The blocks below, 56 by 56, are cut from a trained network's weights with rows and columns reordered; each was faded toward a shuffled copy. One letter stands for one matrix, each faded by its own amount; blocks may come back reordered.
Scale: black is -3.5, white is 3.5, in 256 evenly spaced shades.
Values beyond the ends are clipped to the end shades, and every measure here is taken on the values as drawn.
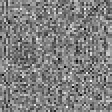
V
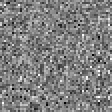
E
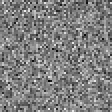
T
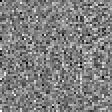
E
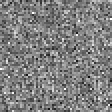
T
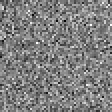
T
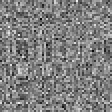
V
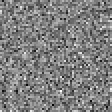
T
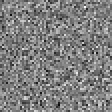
V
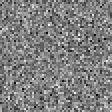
T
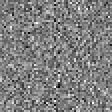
E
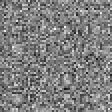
V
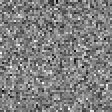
T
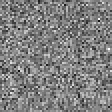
V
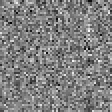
E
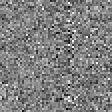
E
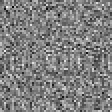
V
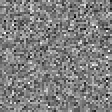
E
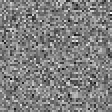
V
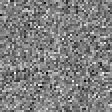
T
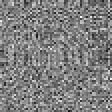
V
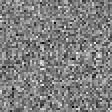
E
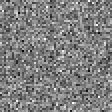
T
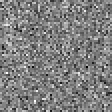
T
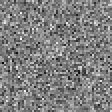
T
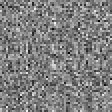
V
